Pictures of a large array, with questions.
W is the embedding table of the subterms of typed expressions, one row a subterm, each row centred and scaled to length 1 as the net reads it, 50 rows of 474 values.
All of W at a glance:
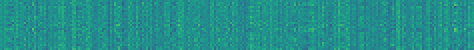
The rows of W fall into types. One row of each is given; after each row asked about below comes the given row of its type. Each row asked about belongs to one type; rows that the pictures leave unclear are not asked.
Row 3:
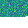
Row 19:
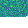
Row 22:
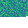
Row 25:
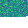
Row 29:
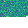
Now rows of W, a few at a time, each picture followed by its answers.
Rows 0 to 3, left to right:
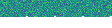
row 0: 22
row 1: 29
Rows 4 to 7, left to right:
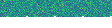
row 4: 29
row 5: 3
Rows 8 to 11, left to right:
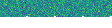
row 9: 22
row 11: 3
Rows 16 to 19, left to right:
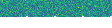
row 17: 19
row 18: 22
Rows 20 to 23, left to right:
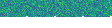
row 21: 19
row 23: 29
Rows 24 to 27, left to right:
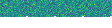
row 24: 25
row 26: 3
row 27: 19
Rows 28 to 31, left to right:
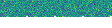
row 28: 29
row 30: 3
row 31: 3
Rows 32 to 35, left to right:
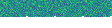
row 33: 19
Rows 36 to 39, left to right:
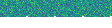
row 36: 29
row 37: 22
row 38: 29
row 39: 22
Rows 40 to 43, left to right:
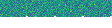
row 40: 22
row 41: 29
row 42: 3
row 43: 19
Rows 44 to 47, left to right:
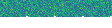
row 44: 22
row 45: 22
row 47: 19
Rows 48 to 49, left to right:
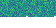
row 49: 29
